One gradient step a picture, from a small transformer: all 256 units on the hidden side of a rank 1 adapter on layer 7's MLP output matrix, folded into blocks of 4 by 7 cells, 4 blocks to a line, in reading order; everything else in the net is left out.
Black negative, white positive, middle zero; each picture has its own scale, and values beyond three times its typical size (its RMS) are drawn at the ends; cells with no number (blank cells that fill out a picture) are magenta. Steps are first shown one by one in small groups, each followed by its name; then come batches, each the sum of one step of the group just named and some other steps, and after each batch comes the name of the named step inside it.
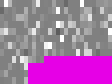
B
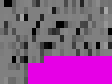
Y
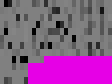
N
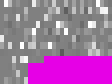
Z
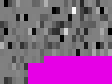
Y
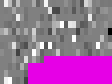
Y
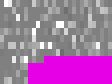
Z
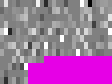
B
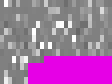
Y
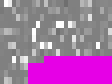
B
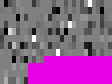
N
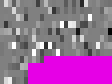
Y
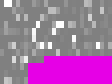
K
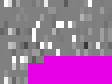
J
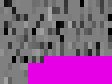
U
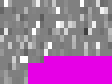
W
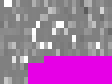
K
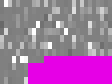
W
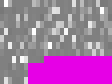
W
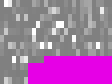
K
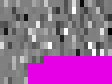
U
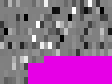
J
